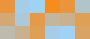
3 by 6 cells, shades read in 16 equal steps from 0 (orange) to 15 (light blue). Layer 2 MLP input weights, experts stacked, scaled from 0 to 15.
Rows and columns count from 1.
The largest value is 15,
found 2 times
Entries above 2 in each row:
3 6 6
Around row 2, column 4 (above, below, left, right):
0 14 3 8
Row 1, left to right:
2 14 15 0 2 12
